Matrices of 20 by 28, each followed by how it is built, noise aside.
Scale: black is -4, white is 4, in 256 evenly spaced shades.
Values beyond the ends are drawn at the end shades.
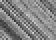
Toeplitz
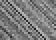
Toeplitz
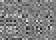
low rank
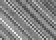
Toeplitz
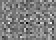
low rank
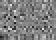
low rank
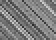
Toeplitz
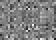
low rank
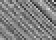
Toeplitz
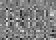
low rank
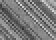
Toeplitz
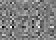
low rank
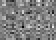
low rank
